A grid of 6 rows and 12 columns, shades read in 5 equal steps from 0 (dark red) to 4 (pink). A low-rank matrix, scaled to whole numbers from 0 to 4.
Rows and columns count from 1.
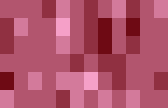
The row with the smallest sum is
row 3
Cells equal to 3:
12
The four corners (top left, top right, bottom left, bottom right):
2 3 3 2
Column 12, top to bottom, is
3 2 2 2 1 2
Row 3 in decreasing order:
3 2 2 2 2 2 2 2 1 1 1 0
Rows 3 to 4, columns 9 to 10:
2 1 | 1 2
